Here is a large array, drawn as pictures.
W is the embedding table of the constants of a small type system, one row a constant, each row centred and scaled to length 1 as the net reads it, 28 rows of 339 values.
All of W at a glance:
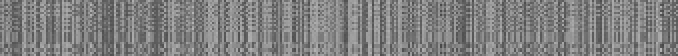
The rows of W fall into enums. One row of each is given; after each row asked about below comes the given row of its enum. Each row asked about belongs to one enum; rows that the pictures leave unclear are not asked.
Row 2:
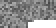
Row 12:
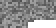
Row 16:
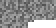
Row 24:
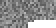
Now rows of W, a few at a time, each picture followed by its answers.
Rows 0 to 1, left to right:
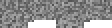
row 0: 16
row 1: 12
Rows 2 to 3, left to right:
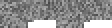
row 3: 24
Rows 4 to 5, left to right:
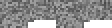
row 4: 12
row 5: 2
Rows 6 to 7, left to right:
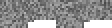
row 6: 24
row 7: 2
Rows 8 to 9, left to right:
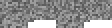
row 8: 12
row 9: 16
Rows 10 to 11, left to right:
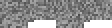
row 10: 12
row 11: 24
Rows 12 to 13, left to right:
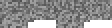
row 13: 16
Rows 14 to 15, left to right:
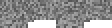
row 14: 24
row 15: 12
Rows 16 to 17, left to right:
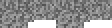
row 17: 16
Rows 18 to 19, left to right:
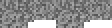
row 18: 16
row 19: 16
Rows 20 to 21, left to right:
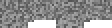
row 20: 16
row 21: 12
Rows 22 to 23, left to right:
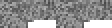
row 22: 2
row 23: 2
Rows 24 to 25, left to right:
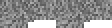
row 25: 24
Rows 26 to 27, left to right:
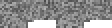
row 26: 2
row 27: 12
